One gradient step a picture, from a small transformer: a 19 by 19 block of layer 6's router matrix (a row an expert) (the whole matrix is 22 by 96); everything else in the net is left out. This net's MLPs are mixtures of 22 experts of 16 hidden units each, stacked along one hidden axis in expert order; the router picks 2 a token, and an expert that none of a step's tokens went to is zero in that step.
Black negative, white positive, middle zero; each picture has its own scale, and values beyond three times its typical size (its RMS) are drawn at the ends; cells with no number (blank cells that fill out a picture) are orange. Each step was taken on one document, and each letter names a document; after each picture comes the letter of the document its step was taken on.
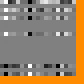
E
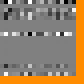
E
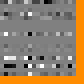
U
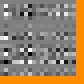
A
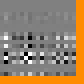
A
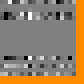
U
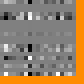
U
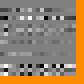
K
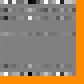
E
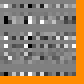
A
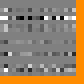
K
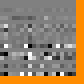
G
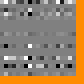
U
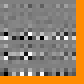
A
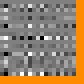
A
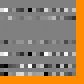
K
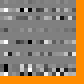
K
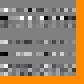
K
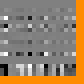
G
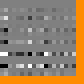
K
